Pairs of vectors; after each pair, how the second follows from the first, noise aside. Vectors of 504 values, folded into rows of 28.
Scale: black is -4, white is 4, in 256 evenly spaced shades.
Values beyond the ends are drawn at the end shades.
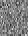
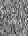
shuffled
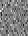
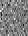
copied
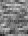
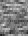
copied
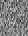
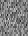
copied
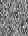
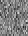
sign-scrambled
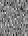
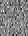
sign-scrambled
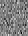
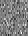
negated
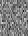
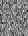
negated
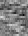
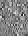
sign-scrambled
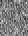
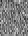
copied
